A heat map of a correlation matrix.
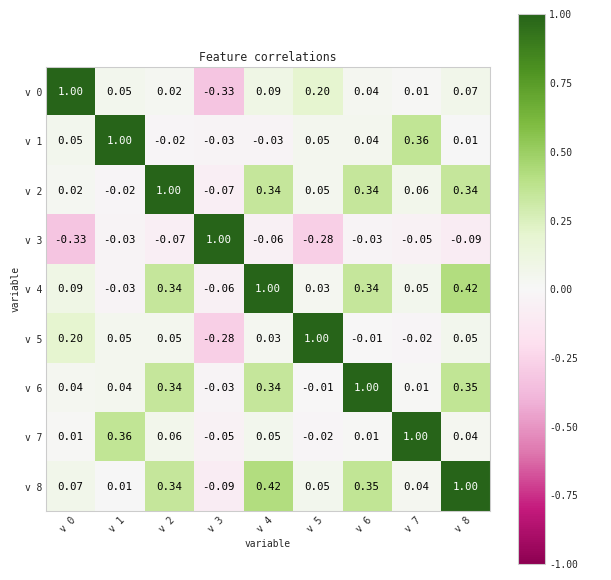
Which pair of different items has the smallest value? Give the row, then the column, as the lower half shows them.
v 3, v 0
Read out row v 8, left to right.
0.07 0.01 0.34 -0.09 0.42 0.05 0.35 0.04 1.00
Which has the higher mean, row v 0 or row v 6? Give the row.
v 6
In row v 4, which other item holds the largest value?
v 8
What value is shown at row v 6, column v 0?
0.04
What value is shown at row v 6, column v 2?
0.34
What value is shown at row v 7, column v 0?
0.01
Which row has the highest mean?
v 8
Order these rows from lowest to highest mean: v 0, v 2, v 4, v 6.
v 0, v 2, v 6, v 4
